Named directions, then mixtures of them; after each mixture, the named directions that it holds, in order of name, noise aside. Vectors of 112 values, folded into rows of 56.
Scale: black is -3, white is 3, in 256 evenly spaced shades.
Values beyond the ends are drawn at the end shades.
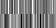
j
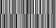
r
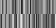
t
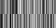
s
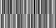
r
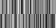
j, t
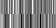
j, s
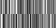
r, s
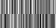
j, t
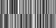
j, s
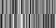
s, t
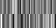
s, t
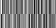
r, t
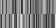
t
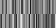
t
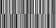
r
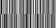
j, r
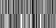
j, t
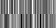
j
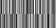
r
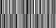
r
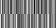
r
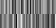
r, t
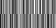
r, s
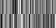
s, t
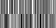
j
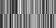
s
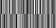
r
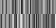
t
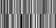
j, t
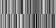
s, t
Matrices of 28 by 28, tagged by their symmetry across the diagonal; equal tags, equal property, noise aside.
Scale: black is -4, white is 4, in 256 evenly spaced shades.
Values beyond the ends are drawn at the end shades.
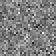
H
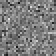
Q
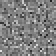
H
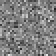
H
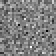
H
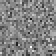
Q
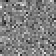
H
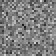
Q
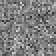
H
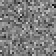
Q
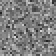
Q
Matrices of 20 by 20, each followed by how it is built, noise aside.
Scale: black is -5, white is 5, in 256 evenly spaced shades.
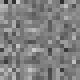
low rank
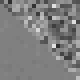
upper triangular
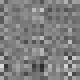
low rank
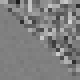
upper triangular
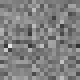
low rank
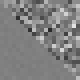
upper triangular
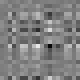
low rank
